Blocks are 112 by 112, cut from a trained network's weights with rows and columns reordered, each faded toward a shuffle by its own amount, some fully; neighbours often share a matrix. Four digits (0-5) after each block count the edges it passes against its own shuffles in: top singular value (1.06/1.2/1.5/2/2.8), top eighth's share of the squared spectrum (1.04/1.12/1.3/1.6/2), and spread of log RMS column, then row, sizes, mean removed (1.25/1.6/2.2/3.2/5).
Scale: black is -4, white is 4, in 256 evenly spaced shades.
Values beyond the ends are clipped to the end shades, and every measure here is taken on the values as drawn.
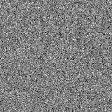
3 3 0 2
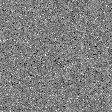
0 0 0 0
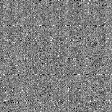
3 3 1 3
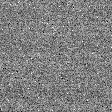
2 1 0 0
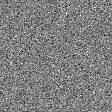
0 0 0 0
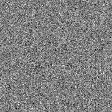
2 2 0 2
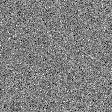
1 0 0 0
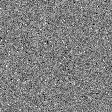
0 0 0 0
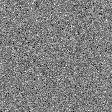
0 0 0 0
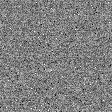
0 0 0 0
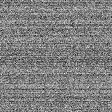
4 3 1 2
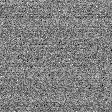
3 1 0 0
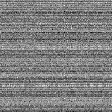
5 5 2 4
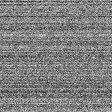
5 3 1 2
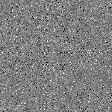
3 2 1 1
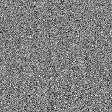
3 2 0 1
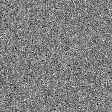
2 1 0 0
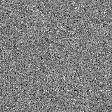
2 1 0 1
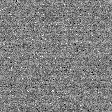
2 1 0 0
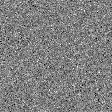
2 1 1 0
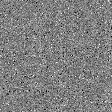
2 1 0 1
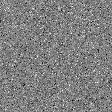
2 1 0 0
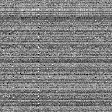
5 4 2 3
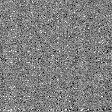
3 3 1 2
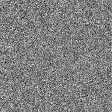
1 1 0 0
